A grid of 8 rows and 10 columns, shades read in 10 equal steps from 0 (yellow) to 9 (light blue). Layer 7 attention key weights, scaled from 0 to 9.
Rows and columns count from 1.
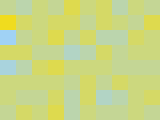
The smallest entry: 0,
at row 2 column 1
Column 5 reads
2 3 5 7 4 5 6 6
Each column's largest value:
9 6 5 5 7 6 7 6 5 5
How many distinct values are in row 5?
6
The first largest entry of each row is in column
2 6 1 5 1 5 7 5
